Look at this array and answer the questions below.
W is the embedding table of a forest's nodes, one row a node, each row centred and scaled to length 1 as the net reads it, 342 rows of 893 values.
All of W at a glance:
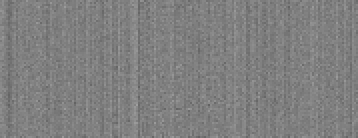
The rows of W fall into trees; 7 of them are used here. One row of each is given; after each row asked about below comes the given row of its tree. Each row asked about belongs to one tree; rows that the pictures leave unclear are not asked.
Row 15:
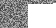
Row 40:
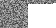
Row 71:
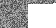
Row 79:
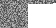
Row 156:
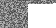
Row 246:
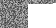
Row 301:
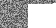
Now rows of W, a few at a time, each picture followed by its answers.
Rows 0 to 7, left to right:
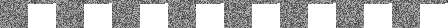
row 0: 156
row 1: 301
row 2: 15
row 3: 301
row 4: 15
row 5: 40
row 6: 40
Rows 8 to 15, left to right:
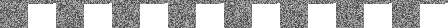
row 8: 79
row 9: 71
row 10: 301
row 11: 301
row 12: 71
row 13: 79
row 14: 15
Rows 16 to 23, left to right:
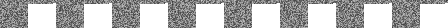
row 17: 79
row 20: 301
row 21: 79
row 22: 79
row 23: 40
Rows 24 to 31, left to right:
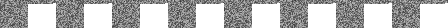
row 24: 15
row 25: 301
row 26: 40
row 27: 301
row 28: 40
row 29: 301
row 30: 301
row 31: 40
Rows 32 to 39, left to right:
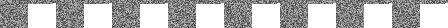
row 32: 301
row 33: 79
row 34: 15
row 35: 156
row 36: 79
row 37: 40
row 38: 15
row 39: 79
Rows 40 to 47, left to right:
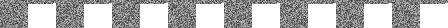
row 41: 15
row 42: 301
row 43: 71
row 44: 301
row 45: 71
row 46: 301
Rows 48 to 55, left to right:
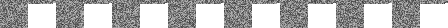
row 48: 79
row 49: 40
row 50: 15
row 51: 71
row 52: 246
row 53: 156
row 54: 301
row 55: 79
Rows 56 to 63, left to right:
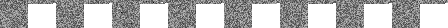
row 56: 71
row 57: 79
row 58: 156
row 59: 71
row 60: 246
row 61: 79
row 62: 15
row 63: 71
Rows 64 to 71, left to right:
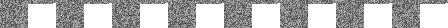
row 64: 246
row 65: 301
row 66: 79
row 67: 40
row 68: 15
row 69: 301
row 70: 301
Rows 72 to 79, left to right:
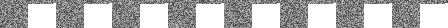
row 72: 40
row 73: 156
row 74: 71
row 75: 156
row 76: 246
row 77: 40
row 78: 79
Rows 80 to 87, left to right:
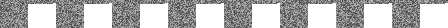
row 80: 15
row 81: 79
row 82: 301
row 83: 246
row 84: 79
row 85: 301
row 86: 246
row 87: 246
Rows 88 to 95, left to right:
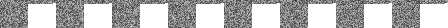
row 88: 40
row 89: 79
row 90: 15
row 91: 71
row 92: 301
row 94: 301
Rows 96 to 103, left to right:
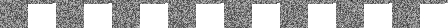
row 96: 301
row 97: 301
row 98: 40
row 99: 246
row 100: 79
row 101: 40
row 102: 79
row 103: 246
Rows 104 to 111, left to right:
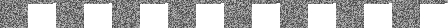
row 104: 15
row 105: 156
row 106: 40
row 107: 246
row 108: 301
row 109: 40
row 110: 156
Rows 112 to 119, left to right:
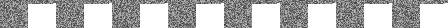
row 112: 79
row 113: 79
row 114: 246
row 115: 246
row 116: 15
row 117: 301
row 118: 156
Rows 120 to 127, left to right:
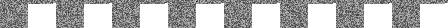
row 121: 79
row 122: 15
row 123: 246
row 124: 301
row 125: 246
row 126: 79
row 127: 246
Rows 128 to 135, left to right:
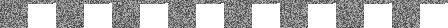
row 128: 15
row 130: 71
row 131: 246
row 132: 301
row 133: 15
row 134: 79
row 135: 40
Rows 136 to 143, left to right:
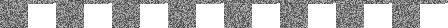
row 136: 79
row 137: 301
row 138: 301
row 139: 246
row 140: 79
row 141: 40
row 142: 15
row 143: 79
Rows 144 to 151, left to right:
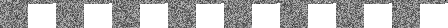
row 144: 301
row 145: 79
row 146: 246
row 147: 79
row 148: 40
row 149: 71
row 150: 15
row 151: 40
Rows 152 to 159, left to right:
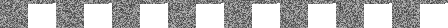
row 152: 71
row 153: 246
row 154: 15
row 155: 15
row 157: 246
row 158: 79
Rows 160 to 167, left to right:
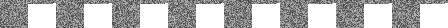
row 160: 71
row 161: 301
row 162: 79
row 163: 71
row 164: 301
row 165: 156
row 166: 246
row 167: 246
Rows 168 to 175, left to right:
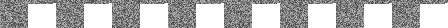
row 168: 246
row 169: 156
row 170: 301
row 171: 246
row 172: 79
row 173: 246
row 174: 15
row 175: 15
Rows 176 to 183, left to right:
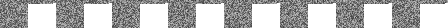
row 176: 79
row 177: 156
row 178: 40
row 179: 156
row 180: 246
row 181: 71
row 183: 71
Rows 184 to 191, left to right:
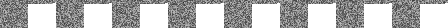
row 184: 301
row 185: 15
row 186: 15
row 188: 71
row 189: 301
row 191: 71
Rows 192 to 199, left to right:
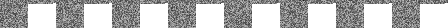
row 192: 15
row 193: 79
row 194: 79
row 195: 79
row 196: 71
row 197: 156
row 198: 79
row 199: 301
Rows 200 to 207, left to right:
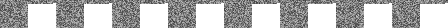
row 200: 15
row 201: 246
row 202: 156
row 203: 40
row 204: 15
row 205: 156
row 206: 40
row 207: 246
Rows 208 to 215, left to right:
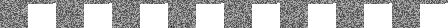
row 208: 15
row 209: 79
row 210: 156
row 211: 40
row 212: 71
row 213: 40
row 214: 79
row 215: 79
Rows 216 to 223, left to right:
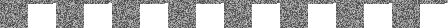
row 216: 15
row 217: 301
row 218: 301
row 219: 156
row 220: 15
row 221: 79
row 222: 15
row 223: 301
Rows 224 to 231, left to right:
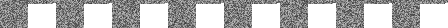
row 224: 301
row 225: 40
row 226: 246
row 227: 40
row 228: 15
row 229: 301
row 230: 156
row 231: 79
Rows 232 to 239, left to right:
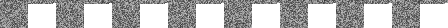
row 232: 71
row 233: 79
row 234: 79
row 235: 71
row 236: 40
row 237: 246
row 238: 301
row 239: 301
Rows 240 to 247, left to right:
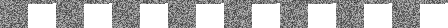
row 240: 156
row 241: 156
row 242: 156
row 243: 15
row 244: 301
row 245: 301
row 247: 79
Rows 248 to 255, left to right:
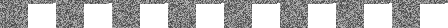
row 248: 246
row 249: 301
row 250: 246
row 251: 71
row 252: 71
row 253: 71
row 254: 71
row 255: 246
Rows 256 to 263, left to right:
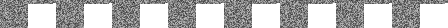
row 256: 246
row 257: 40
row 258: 246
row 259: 156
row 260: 301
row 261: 301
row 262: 79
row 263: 301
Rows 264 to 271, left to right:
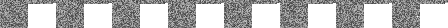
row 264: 246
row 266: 71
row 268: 15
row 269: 246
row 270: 79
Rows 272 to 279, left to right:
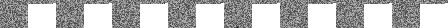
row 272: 79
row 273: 40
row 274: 79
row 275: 15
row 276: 71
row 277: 156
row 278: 71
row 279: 246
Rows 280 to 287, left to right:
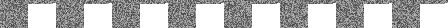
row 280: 246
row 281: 40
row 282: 79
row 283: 15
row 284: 71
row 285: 15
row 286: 15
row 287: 246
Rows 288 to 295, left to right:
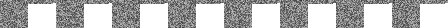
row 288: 301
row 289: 246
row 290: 301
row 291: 301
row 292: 79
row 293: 79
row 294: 15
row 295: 246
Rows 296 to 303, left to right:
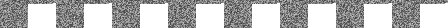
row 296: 301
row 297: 301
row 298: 156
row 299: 40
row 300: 40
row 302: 246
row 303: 301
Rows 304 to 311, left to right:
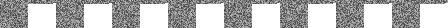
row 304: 156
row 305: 15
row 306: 79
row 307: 246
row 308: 15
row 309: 79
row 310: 15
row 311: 301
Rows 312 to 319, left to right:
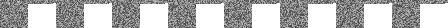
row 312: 71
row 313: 79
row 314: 40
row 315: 71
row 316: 301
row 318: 40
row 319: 71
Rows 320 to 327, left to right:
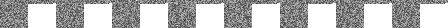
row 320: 15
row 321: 79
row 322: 71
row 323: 71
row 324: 15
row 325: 301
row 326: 40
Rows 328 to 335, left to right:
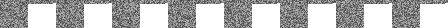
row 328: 15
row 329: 246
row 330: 79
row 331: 301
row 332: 79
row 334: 15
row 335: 79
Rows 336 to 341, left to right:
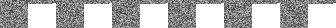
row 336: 301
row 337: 79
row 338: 15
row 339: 15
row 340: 15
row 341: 246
